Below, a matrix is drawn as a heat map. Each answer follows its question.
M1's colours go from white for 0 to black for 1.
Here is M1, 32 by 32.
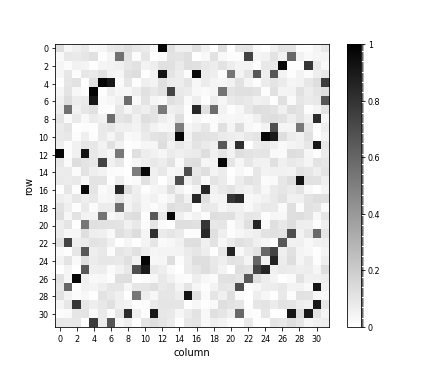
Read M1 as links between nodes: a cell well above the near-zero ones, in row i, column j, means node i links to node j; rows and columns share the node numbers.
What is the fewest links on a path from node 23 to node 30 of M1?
4
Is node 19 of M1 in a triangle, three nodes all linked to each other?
yes
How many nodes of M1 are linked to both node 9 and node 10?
2
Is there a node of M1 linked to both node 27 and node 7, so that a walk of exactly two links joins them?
yes
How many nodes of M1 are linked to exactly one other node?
2
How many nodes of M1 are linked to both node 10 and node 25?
1
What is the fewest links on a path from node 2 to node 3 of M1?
6
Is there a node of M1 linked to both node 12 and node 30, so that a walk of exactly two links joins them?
no
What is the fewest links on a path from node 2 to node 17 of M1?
4
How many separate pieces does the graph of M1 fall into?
1
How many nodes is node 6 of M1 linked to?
3
